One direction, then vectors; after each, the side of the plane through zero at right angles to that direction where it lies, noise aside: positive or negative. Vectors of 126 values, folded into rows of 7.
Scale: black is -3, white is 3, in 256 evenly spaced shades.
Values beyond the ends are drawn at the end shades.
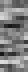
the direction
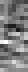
positive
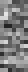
positive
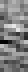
negative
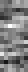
negative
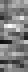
negative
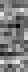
positive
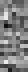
positive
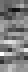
negative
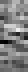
negative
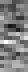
positive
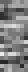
negative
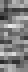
negative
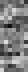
positive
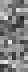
positive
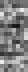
positive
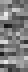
positive
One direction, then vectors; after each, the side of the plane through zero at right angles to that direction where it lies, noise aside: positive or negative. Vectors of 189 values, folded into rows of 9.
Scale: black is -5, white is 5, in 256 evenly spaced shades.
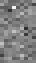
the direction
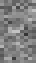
positive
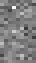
positive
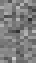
negative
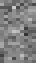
positive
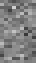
positive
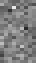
positive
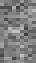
positive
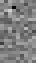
negative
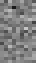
negative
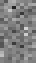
negative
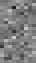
negative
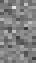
positive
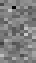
negative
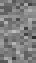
positive
